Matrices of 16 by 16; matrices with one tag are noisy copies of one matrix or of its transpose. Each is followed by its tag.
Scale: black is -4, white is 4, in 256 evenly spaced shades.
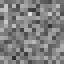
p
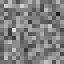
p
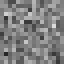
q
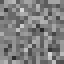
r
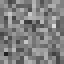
q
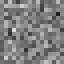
p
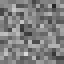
q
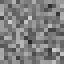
r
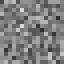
r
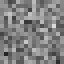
q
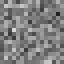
p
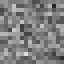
q
